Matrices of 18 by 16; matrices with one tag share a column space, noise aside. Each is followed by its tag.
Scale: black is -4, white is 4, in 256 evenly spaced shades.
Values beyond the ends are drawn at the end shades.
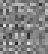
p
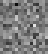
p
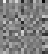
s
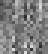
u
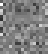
p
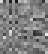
s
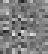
s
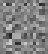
p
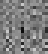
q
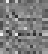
s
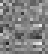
p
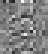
s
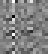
s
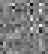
p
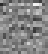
p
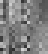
u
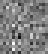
p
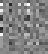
p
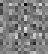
p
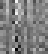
u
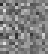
p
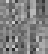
u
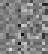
p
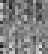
u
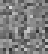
q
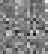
s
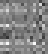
p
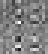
u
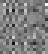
p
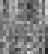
u
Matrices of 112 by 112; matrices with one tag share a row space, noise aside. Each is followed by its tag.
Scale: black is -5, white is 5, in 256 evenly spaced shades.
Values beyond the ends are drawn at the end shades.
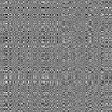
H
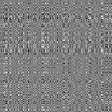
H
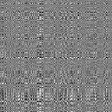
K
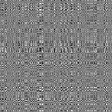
K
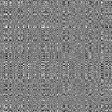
H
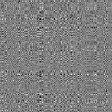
K
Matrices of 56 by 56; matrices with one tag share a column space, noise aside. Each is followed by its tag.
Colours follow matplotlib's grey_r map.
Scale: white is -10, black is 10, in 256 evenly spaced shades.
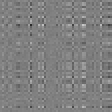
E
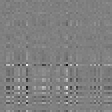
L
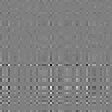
L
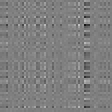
E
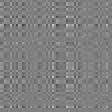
E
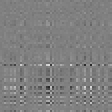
L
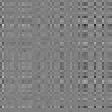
E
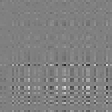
L
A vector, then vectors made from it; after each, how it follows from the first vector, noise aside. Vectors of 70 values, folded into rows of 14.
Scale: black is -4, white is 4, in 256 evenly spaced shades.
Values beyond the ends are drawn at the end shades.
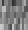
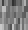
copied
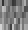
copied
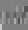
partly zeroed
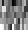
scaled up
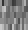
copied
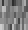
copied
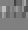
partly zeroed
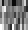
scaled up
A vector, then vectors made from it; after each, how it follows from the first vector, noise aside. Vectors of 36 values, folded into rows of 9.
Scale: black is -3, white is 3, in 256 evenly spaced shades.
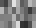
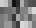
negated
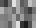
copied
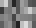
negated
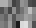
negated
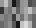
negated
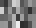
copied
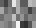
copied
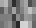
negated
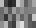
reversed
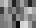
negated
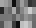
negated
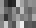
reversed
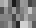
negated
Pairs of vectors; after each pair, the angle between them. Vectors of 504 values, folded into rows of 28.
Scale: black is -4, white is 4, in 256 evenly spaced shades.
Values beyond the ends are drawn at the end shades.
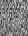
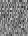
nearly opposite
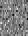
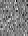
partly aligned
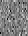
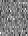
nearly opposite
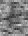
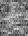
nearly opposite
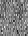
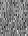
nearly opposite
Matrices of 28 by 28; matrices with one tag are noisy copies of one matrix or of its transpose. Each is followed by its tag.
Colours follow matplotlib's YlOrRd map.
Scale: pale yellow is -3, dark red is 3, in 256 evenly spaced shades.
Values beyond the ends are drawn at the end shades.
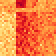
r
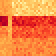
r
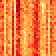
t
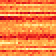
t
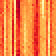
t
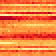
t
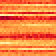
t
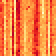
t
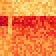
r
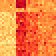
r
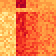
r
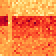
r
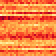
t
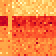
r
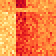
r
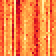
t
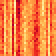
t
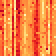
t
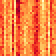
t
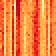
t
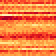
t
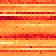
t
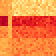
r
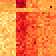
r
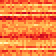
t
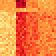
r
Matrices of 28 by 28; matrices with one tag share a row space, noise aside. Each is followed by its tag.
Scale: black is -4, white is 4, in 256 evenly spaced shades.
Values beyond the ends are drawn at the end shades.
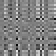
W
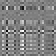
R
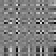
W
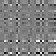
W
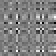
W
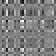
R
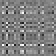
R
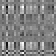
R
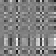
W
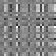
W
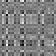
R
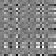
W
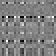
R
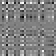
R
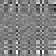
W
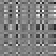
W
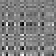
R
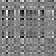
R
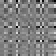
W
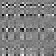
R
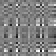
W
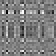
R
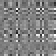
W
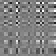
W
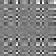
W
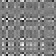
R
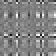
W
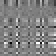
W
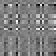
W
